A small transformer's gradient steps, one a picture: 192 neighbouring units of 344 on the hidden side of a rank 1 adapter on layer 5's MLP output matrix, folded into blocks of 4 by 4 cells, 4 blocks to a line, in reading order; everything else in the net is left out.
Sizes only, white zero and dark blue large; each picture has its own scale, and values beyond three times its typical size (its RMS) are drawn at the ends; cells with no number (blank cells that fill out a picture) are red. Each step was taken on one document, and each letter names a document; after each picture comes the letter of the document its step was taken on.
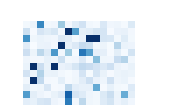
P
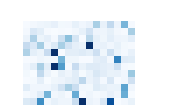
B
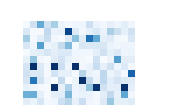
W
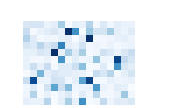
W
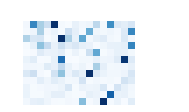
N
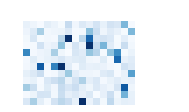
B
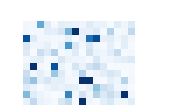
P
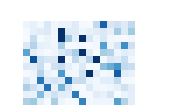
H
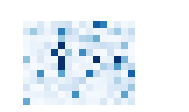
H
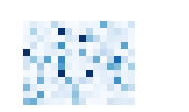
H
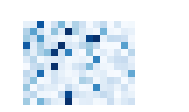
P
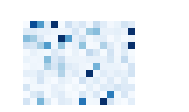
N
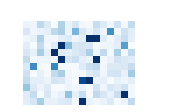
P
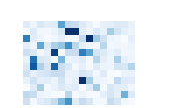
W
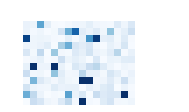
P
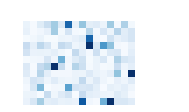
B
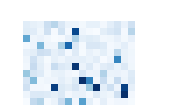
W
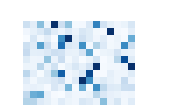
N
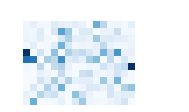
H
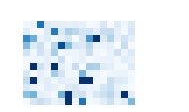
P
